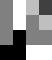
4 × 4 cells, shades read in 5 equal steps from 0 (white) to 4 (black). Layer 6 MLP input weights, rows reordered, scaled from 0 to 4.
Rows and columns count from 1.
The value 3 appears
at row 1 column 4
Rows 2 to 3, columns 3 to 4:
2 1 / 2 2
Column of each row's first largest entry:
4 1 2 1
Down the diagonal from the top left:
2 0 2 0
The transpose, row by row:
2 2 2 4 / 0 0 4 4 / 1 2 2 0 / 3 1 2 0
